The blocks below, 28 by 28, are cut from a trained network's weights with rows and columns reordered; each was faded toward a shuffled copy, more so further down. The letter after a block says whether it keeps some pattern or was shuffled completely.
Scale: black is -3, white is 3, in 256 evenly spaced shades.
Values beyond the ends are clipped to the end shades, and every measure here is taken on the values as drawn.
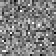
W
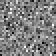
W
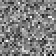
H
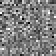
H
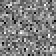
W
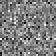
H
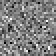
W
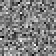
W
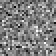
W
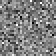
W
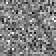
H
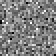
W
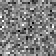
W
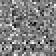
H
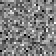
W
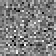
H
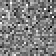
W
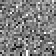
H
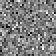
W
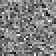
W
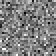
W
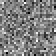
W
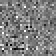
H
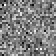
W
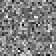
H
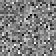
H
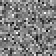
W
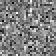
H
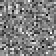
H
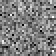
W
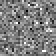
W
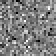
W
